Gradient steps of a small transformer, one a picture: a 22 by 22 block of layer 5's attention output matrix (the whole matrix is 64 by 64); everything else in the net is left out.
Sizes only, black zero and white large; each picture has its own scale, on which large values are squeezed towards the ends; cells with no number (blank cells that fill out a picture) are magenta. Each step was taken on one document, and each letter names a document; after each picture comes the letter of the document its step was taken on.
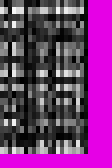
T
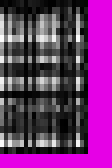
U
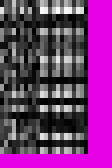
T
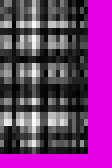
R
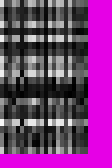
R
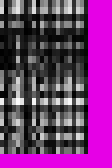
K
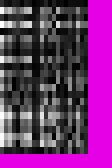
U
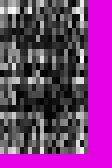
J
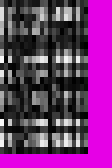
K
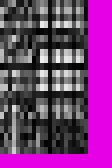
T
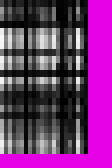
U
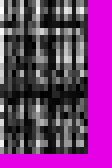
K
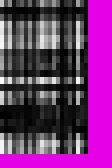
U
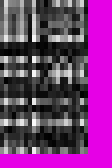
R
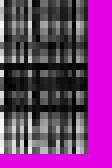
R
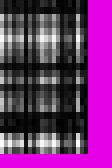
U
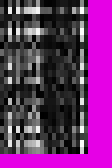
J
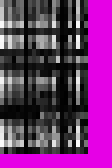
U
